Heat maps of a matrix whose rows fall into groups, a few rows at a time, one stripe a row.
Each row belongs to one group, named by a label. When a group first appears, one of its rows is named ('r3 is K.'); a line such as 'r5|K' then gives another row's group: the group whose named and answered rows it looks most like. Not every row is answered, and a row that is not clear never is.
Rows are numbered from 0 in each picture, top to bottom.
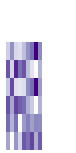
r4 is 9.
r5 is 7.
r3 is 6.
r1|6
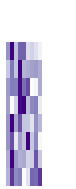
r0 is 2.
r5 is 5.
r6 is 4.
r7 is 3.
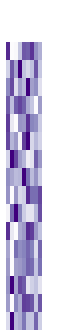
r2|5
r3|6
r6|4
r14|7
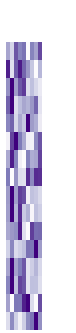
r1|6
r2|2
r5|4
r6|3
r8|2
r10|3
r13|2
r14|7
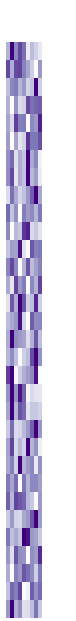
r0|2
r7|5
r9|9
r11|3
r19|2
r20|2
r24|9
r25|6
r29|7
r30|3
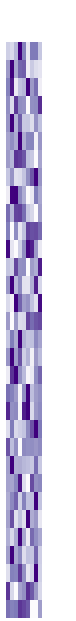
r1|2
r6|6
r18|4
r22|9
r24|3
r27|3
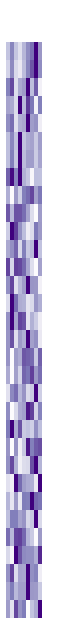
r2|5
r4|5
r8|7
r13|5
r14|4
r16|5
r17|7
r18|7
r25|7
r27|6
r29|5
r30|5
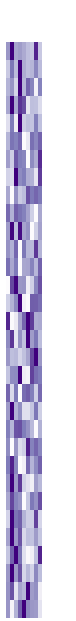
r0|4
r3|2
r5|3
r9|6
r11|9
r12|9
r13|4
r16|5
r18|3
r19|9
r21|6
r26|4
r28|4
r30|5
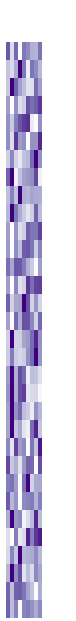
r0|9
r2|4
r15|7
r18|2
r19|2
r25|9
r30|6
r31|9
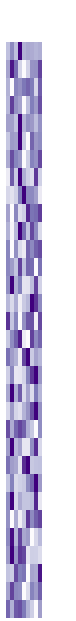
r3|3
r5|3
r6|3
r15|9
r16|3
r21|6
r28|2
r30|3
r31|6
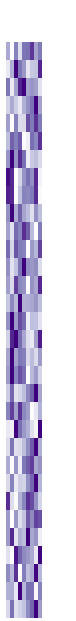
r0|7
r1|4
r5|3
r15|2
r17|2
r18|2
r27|5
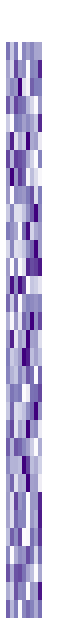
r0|9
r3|6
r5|5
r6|6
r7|2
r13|2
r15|7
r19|3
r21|5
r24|5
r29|6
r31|9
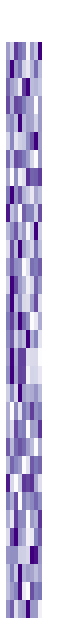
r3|6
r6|6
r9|9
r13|4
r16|5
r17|2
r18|2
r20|7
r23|3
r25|9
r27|4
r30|3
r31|5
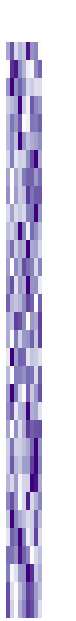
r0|5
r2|2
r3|3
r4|3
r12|7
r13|5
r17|2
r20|5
